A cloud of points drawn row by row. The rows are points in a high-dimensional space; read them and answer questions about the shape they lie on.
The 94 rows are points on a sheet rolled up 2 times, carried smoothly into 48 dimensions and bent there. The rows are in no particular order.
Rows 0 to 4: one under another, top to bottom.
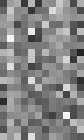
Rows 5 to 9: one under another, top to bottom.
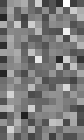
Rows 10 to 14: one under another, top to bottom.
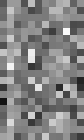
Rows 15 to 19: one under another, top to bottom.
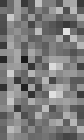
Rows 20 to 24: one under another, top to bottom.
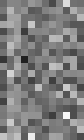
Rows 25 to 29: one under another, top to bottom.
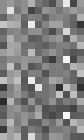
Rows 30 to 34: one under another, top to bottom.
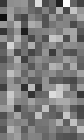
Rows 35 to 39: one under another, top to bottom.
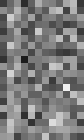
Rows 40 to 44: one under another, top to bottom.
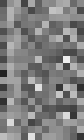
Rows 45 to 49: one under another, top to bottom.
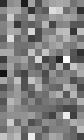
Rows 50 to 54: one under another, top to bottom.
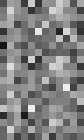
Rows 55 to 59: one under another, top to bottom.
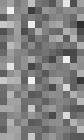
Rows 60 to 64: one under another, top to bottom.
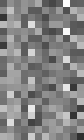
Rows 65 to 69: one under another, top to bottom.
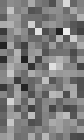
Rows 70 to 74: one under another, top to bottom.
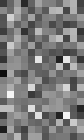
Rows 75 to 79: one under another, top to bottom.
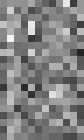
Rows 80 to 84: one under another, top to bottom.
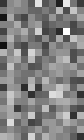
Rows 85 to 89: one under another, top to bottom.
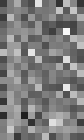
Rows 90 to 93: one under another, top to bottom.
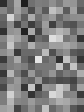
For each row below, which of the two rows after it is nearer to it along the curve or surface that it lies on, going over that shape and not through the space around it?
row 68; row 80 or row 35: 35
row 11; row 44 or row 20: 44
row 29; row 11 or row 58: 11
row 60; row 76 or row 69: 76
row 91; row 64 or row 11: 64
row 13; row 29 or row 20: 29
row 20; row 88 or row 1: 88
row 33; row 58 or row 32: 32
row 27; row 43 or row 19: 19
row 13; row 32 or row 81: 81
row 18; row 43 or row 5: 43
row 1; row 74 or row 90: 90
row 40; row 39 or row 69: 69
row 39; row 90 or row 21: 90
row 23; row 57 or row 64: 57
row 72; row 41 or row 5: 5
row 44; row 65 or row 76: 76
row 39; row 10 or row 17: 17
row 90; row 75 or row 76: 76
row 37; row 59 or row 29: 29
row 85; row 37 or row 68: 68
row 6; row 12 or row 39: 12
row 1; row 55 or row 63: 55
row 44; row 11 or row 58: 11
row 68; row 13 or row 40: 13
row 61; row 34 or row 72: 34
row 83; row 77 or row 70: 70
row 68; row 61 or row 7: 7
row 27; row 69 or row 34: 34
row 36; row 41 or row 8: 41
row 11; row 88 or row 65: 88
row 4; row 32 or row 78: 32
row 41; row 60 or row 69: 60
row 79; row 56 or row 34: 56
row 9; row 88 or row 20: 88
